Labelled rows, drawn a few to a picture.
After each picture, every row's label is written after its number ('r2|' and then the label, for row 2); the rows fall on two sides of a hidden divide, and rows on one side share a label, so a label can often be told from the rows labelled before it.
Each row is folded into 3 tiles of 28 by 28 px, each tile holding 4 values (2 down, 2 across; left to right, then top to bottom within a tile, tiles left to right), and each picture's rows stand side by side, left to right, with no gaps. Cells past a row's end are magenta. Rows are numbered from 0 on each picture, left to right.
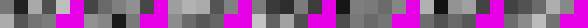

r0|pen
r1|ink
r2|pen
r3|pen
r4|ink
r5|pen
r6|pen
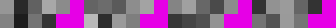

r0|pen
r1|pen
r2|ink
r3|ink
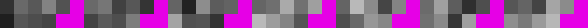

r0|ink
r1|ink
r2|pen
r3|pen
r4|ink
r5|ink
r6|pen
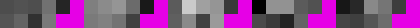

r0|ink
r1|ink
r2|ink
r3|ink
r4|ink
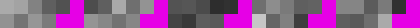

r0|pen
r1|pen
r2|ink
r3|pen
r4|ink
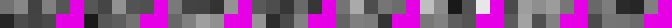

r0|ink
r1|ink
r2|pen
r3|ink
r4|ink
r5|pen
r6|ink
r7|ink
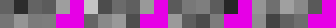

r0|pen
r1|pen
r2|ink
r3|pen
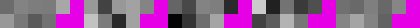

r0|pen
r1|pen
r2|ink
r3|pen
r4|pen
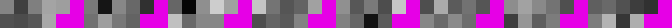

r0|pen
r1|pen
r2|pen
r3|pen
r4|pen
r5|ink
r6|ink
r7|ink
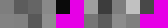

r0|ink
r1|pen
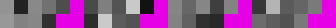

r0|pen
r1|ink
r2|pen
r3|ink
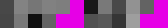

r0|ink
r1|ink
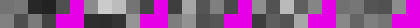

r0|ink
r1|ink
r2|ink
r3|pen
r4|pen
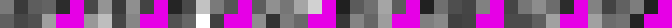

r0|ink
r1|ink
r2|pen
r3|pen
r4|ink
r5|ink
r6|ink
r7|pen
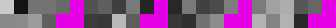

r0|pen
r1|ink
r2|ink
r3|pen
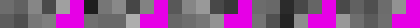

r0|pen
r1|ink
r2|ink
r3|ink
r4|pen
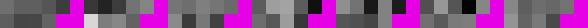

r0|ink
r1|pen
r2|pen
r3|ink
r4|ink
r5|ink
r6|pen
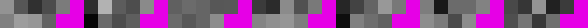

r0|pen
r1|ink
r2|ink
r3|pen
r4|ink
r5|pen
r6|ink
